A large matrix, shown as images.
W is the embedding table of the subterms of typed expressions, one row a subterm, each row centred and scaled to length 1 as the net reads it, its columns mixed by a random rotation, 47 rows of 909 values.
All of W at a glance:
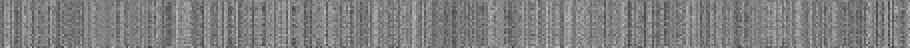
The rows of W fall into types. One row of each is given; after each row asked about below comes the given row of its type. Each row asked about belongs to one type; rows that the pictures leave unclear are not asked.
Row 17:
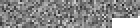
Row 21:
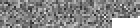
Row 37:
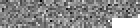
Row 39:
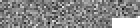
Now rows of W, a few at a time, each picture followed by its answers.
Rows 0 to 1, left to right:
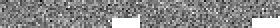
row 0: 37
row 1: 17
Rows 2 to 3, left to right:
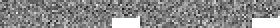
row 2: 39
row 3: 17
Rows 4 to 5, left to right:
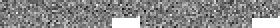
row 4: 39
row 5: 17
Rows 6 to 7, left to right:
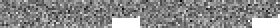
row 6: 21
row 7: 37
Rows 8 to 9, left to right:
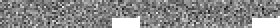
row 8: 39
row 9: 21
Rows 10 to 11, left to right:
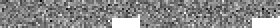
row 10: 37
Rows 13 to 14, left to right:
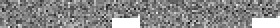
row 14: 39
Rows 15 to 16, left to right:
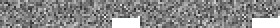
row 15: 21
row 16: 17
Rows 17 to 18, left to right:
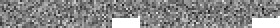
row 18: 21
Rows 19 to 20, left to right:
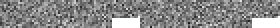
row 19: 17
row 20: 39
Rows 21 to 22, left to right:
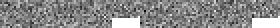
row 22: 17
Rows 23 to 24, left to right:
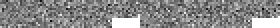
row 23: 37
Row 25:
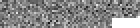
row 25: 39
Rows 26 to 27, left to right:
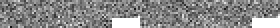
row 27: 37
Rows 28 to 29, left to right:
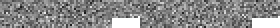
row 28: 21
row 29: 17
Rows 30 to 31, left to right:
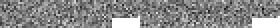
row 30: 17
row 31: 21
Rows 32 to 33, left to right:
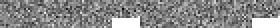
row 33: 17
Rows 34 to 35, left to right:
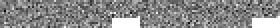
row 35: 39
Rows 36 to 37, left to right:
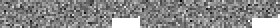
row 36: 21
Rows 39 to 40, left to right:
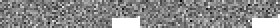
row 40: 37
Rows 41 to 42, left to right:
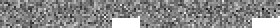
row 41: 21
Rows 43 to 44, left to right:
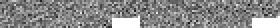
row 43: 37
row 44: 39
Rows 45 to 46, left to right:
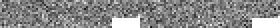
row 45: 37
